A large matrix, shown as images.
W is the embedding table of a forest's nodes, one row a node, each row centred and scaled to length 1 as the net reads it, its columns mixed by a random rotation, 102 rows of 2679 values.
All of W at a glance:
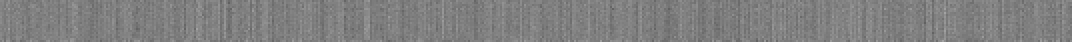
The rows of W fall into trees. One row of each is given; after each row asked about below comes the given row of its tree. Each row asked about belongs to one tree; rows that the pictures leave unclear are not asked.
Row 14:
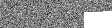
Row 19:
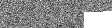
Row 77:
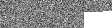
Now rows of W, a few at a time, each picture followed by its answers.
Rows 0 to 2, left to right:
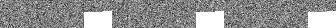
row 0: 77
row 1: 77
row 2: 19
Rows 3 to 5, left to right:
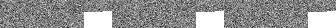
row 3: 77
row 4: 77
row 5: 77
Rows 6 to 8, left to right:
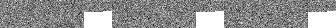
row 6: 19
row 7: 77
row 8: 77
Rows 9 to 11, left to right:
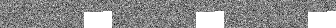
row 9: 19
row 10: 19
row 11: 19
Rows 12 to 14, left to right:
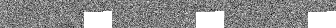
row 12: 19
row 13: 77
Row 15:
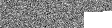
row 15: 14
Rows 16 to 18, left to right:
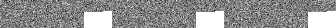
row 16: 14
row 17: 19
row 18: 77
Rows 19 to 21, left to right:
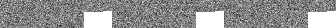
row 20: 77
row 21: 77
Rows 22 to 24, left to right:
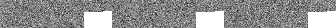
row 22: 19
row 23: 77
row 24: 77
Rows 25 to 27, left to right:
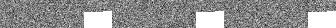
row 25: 77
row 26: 19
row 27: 77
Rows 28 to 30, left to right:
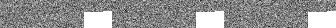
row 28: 19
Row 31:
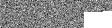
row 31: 14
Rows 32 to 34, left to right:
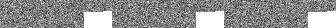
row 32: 19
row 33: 77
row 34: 14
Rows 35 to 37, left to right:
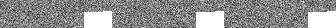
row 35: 77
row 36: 19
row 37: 14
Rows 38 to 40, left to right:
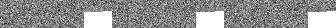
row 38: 19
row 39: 77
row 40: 77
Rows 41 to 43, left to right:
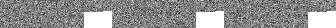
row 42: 19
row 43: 77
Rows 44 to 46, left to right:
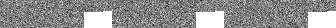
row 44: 77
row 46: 19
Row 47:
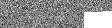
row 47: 19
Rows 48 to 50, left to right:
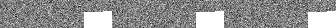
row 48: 77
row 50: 77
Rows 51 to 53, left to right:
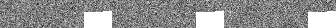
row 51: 77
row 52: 77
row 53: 19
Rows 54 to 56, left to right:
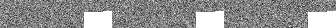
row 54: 19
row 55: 19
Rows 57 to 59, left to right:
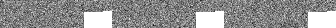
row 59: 19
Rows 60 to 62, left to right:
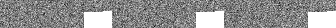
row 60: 77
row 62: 77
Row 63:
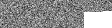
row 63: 19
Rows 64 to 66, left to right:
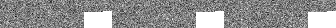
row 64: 77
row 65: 19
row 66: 77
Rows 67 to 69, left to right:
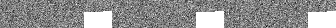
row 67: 77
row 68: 14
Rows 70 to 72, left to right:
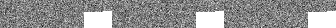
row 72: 77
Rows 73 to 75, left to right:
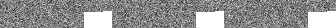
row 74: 77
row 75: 19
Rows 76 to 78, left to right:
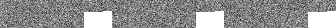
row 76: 19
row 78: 77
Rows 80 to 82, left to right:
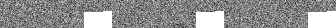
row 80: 77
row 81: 19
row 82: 77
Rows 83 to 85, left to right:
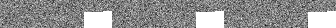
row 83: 19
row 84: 77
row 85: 77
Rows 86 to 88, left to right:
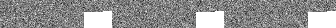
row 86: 77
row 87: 14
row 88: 19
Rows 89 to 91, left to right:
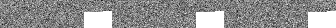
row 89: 19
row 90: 77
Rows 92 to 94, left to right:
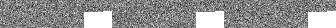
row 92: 77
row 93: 19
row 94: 77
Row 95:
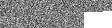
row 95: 77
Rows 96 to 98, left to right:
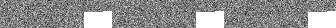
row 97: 19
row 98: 19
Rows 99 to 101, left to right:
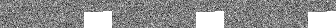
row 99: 19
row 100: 19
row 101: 19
